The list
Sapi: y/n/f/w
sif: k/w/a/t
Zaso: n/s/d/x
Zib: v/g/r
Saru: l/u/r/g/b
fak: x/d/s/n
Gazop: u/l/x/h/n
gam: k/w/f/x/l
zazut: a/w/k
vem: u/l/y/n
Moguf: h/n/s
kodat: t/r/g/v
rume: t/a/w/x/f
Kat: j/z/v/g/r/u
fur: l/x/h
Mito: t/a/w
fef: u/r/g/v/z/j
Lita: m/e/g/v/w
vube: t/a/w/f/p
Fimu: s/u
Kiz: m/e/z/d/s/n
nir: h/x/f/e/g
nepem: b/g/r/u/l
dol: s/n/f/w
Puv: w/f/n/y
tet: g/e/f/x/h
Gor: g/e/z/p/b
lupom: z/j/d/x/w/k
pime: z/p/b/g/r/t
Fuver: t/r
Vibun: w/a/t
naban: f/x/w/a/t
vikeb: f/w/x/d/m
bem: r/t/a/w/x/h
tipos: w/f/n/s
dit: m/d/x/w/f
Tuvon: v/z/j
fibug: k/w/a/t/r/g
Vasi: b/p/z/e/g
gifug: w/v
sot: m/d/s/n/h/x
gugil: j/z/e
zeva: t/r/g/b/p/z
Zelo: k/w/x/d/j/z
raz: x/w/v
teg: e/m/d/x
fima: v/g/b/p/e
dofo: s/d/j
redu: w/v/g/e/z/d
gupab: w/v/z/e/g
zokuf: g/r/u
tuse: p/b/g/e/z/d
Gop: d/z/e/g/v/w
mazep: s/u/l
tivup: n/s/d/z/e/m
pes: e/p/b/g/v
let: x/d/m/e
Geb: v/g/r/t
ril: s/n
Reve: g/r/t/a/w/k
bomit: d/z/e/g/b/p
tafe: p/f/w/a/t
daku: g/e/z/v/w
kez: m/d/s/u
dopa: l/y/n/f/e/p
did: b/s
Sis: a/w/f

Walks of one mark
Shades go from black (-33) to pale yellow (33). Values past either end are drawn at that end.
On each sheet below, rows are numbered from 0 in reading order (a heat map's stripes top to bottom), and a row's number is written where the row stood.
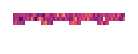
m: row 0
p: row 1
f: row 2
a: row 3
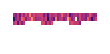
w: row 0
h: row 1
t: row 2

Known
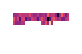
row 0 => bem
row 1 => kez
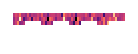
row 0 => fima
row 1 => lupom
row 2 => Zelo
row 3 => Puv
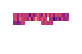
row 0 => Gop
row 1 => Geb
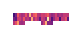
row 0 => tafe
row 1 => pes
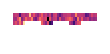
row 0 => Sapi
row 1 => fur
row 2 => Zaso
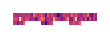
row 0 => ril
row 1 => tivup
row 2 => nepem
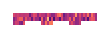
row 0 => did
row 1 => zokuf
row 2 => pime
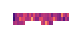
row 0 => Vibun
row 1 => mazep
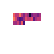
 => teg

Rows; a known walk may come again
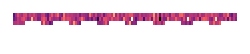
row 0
rume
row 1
Tuvon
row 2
mazep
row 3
zazut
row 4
pes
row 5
nir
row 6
daku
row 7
nepem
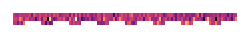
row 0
ril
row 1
raz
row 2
kodat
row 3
Gop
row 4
Vasi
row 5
Saru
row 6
vem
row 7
Gazop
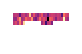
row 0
Sapi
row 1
lupom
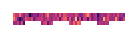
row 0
teg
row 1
tuse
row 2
zokuf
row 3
Mito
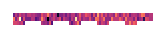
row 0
Fuver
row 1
let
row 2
fibug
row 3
tet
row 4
fef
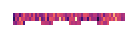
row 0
sif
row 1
naban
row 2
Zib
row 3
Sis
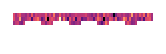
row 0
Gor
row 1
vikeb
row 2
bem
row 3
sot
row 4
pime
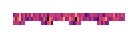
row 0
zeva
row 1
Zelo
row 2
fak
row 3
gifug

